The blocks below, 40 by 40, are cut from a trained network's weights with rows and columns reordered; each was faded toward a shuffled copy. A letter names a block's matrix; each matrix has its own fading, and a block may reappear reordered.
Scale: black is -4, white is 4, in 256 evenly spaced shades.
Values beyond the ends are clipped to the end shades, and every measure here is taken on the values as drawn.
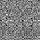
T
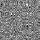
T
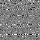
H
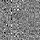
T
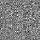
T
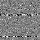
H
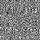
T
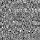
T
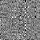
T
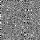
T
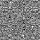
T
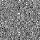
T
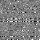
H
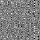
T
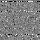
H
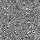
T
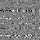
H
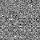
T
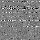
H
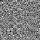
T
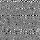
H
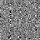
T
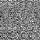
T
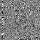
T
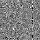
T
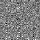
T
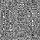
T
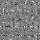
H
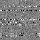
H
